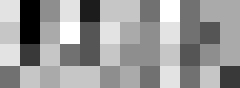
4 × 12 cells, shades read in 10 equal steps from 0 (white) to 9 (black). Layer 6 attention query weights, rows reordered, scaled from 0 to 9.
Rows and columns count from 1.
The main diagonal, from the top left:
1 9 2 2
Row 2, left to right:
2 9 3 0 6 1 3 4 1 5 6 3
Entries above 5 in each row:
2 3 3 1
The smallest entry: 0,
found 2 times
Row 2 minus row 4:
-3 7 0 -2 4 -3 0 -1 0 0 4 -4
